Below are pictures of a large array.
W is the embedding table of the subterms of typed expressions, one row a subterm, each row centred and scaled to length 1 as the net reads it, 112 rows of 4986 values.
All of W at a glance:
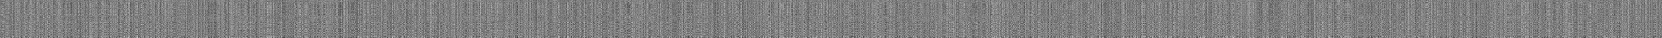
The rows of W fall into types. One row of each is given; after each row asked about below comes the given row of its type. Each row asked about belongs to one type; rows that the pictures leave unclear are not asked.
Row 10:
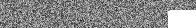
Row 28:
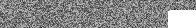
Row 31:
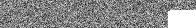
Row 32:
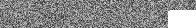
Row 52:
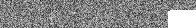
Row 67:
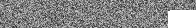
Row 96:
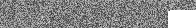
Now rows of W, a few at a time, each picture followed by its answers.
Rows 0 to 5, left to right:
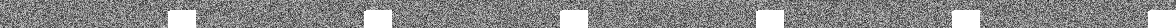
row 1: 31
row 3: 96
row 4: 10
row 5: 31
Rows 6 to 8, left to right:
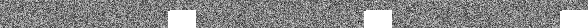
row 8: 67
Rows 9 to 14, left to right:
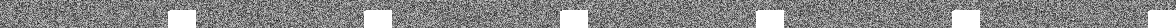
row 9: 67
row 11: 96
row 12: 28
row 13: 31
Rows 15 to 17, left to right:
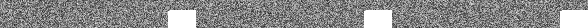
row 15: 28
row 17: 67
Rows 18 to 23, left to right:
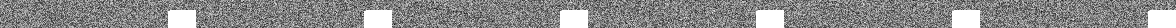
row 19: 52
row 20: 31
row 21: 10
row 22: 32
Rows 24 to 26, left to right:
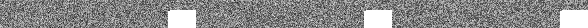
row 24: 52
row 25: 96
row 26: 31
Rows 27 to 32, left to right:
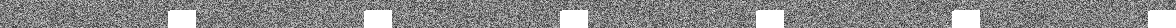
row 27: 67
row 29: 52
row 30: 10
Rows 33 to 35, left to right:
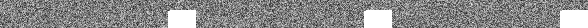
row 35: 32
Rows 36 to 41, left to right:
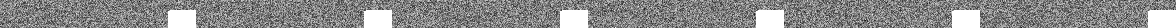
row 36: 31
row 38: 96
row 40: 10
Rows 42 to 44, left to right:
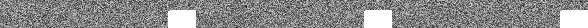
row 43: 28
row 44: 32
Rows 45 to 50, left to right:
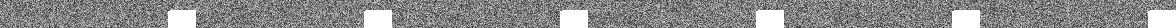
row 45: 52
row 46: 28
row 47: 32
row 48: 28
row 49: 67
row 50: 10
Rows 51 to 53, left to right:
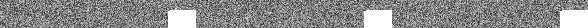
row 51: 10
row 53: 52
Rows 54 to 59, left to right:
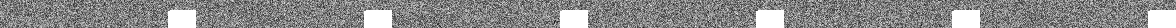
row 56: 32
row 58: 52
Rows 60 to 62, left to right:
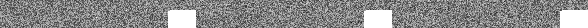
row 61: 32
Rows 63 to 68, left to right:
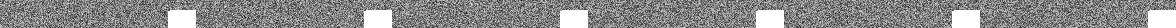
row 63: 52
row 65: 32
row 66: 28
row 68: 28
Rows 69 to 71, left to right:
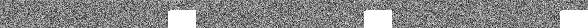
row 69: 96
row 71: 32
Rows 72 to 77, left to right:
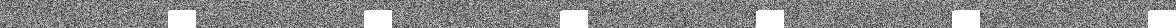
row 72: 10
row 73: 32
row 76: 96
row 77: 28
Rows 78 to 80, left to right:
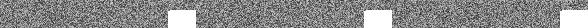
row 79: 28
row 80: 96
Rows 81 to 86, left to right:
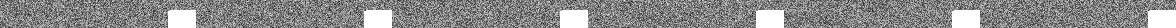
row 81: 10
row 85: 28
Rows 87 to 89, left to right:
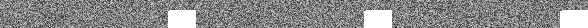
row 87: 32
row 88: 28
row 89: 52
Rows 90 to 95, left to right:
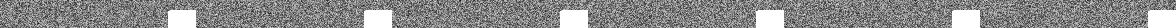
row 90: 67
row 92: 31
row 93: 28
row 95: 32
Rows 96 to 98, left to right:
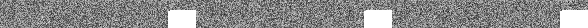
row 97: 10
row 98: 96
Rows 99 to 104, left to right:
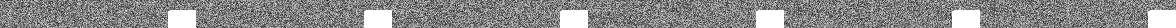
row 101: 28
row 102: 28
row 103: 10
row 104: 10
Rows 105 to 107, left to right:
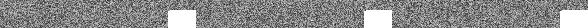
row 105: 32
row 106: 96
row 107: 67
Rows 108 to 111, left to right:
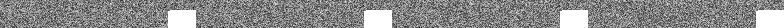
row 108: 67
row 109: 67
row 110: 67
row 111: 96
